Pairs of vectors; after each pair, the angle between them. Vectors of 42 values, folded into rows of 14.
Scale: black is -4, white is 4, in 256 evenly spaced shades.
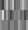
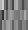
nearly opposite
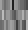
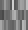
nearly opposite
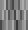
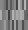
orthogonal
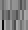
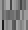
nearly parallel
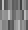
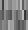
nearly opposite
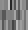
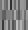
nearly parallel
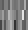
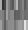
orthogonal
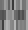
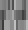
nearly parallel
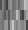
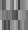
orthogonal
